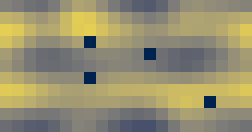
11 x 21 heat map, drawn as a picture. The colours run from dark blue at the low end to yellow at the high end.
The centre is the ninth with the lowest average. Four lone cells stand out, each far lower than its neighbours. Stripes running across repeat 2 times from top to bottom. On average the colour sits 60% of the way up the scale. There is no seam.
